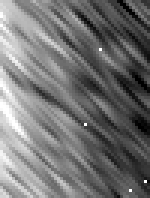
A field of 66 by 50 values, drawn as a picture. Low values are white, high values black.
Odd rows or columns: none. Lone odd cells: 4, each lower than its neighbours. Grain: diagonal, down to the right. Slope: up to the right.
